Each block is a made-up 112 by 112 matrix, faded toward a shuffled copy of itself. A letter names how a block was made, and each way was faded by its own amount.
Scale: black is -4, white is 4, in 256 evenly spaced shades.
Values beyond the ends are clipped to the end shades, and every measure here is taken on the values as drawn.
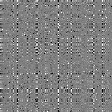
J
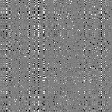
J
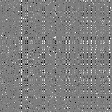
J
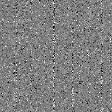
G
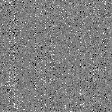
G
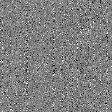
G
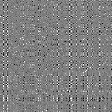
J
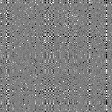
J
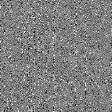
G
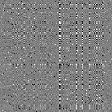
J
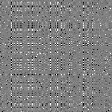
J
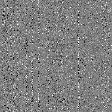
G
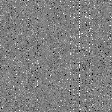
G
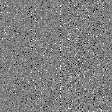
G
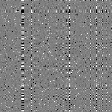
J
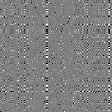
J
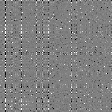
J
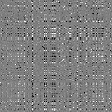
J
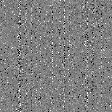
G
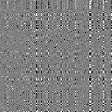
J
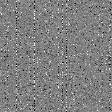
G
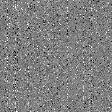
G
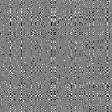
J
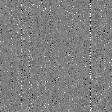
G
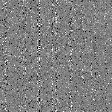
G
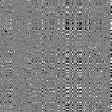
J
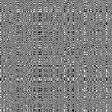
J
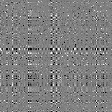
J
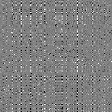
J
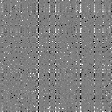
J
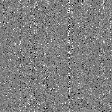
G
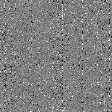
G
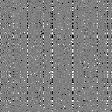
J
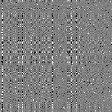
J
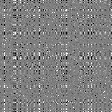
J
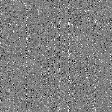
G
